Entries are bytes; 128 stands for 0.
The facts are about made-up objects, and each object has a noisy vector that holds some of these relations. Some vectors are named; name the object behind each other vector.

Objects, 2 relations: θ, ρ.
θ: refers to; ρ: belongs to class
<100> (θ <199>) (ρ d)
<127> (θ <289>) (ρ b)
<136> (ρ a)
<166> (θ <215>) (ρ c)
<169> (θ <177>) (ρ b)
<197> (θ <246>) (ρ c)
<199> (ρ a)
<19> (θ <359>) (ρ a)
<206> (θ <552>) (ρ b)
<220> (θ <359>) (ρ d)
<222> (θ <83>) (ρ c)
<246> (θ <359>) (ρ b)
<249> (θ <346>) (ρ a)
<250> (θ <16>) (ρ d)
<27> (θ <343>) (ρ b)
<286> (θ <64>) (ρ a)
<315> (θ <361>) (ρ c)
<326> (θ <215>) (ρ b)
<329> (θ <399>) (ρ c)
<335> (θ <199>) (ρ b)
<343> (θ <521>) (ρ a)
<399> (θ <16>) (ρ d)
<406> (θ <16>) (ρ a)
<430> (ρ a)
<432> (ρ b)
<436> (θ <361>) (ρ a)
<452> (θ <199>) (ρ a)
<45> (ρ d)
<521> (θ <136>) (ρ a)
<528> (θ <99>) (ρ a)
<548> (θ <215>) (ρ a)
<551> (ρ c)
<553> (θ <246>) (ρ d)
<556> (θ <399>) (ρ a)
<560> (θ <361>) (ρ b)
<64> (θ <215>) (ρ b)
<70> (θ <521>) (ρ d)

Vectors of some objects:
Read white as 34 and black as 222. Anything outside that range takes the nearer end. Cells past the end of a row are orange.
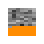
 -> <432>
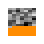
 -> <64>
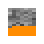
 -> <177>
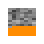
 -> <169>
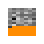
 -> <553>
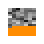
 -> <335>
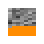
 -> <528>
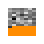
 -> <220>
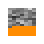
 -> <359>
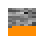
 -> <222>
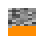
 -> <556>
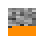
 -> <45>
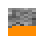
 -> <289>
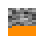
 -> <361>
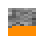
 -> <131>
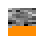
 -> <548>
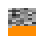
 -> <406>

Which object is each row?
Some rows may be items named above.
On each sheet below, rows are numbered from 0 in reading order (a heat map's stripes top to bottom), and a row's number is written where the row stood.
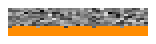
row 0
<551>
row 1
<560>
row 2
<45>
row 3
<315>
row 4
<19>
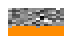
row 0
<556>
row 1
<246>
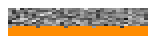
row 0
<436>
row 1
<197>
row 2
<359>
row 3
<432>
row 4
<70>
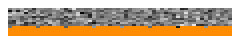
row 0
<166>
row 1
<359>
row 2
<315>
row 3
<286>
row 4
<432>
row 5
<361>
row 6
<100>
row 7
<27>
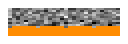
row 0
<199>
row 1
<326>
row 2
<452>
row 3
<548>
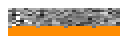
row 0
<399>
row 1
<16>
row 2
<215>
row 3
<329>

